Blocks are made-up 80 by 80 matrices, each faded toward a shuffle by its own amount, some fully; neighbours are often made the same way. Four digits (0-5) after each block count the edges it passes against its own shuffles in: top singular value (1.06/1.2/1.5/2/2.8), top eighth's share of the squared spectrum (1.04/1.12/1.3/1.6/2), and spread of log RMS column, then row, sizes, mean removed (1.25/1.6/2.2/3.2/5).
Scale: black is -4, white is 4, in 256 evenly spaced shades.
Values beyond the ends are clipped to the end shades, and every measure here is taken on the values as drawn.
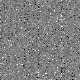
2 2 2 0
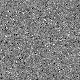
0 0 0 0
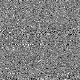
3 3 0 3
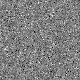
0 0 0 0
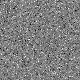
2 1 0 0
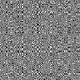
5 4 3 3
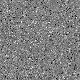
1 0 0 0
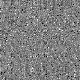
3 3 1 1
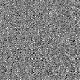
4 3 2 1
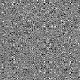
4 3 2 2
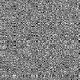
4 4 2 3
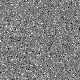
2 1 0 0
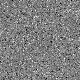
1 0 0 0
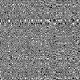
4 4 2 2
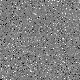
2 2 0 0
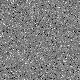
1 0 0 0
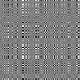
5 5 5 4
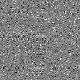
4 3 1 1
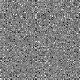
4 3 2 2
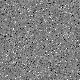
0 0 0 0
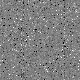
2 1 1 0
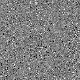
2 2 2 0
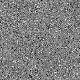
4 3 1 1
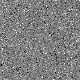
0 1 1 0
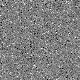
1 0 1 0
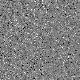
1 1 1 0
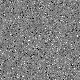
0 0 0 0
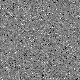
0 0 0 0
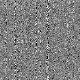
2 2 3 0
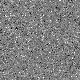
0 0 0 0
